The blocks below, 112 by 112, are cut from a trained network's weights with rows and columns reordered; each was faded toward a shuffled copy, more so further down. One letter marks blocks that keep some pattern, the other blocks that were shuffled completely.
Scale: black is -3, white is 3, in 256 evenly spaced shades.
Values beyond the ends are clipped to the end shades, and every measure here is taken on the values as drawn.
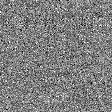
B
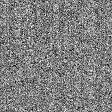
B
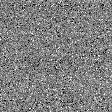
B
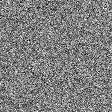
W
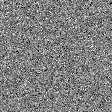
W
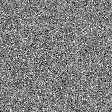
W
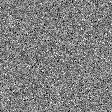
W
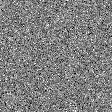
W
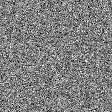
W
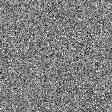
B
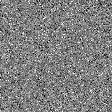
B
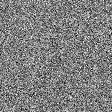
W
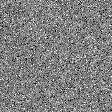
W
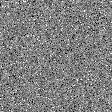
W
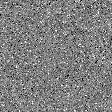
W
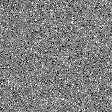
B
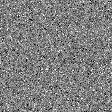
B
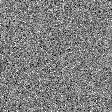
W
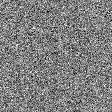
B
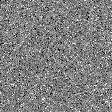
B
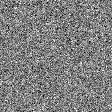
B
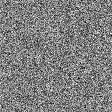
W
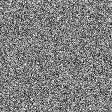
W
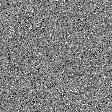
W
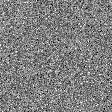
W
